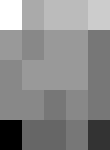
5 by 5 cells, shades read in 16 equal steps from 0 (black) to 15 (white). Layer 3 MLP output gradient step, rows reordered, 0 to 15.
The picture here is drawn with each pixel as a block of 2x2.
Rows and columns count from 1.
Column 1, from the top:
15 9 8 8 0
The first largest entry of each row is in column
1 1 2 1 4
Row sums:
59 42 42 38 22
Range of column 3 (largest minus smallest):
5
